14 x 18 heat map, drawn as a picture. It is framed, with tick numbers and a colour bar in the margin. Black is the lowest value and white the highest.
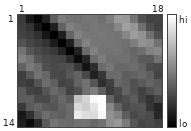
Odd patch: higher, in the bottom middle. Grain: diagonal, down to the right. Average level on the scale: 40%. Ninth with the lowest average: top left. Roughest part: bottom middle. Ninth with the highest average: bottom middle.
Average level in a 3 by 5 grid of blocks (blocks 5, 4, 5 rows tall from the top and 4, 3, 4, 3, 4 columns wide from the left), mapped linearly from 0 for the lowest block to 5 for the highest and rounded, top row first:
0 0 2 3 2 / 2 1 1 2 2 / 1 2 5 2 1
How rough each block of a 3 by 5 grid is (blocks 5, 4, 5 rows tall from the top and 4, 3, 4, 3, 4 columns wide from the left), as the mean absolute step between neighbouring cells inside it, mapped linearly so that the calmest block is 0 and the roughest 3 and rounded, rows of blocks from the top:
1 2 0 0 1
1 0 2 0 0
1 0 3 1 0
